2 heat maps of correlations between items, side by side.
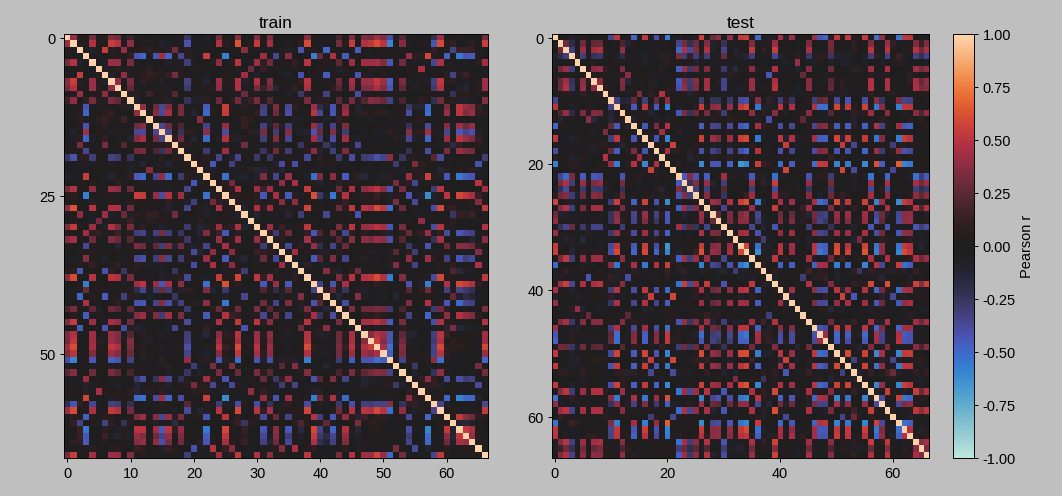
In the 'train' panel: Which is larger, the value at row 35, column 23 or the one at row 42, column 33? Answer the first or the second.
the first
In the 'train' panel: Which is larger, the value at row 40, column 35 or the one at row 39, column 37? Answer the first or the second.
the first
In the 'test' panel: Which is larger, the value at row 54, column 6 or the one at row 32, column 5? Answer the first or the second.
the first
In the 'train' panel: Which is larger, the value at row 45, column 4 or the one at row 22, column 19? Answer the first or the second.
the first
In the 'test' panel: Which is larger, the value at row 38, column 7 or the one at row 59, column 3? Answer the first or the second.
the first
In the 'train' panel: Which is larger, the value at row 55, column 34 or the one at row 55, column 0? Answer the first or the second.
the second
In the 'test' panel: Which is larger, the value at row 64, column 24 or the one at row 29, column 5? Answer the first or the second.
the second
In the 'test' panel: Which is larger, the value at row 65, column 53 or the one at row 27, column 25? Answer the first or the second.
the second
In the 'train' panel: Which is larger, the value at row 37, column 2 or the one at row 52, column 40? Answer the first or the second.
the second
